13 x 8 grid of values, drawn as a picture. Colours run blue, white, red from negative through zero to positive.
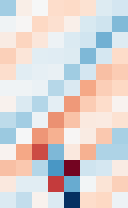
There is no overall slope. The top middle is the smoothest part. Streaks slant up to the right. An odd patch, rougher than its surroundings, sits in the bottom middle. Values change most from cell to cell in the bottom middle.
